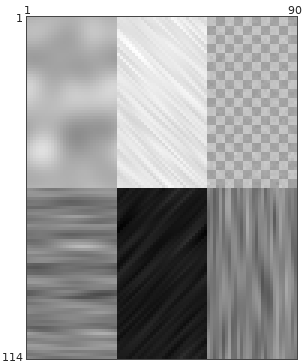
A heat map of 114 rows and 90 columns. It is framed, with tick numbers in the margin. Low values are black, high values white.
It is made of 2 by 3 panels. Panel 1,1: high, smooth. Panel 1,2: very high, slanting down to the right, faint in contrast. Panel 1,3: high, checkered. Panel 2,1: middling, streaked across. Panel 2,2: very low, slanting up to the right, faint in contrast. Panel 2,3: middling, streaked downward.
